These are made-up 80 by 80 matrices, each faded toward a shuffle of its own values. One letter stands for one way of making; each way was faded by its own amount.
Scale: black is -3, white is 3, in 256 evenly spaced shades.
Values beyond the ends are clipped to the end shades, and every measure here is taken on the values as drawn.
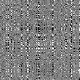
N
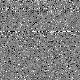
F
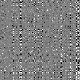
N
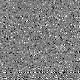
F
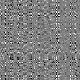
N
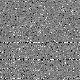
F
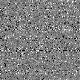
F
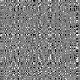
N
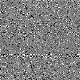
F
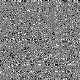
F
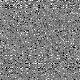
F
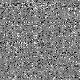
F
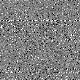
F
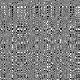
N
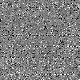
F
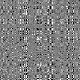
N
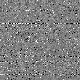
F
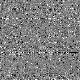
F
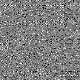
F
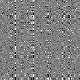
N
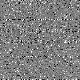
F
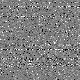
F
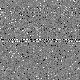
F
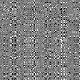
N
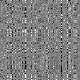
N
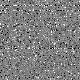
F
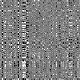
N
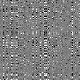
N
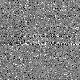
F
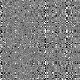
N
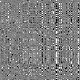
N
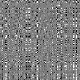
N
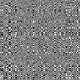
N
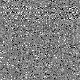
F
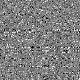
F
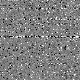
F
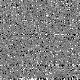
F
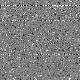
F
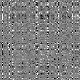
N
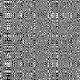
N
